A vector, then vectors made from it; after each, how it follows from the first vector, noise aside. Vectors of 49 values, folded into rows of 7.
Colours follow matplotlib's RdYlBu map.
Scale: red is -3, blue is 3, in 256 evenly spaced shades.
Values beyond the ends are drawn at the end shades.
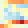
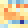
negated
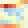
reversed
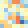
sign-scrambled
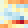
copied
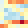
copied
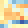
negated
